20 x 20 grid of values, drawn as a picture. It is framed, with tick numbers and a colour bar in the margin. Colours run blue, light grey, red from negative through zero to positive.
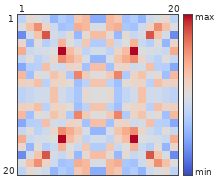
Average level on the scale: 50%. Seam: none. Mirror symmetry: left to right and top to bottom. Odd rows or columns: none.
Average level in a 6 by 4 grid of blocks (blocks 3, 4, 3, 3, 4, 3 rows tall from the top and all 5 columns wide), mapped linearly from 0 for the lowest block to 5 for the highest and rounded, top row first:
3113
0550
3223
3223
0550
3113
